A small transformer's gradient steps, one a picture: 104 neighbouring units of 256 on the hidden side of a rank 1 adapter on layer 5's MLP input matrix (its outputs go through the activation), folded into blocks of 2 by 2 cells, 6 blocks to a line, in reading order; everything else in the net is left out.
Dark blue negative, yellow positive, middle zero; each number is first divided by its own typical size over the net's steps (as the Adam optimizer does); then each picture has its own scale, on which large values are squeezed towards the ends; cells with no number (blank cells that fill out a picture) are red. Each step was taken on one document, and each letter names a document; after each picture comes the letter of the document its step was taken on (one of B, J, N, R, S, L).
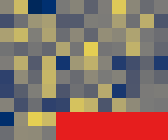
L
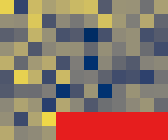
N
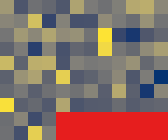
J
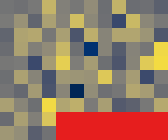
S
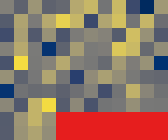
S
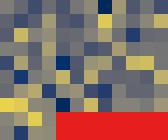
J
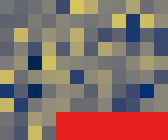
J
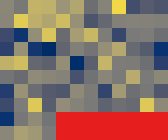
L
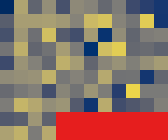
N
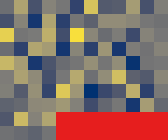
N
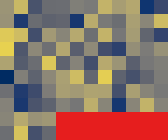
N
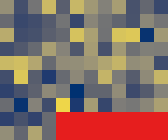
S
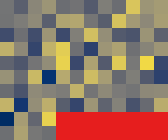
S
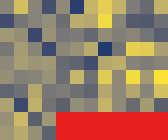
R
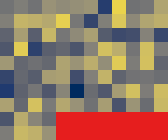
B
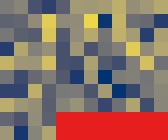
R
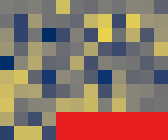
J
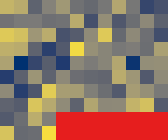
N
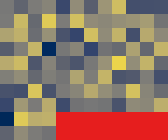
S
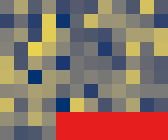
R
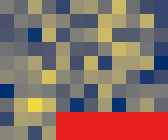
L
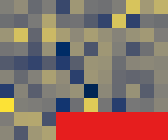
J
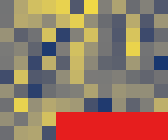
L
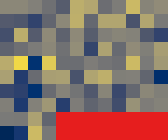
J
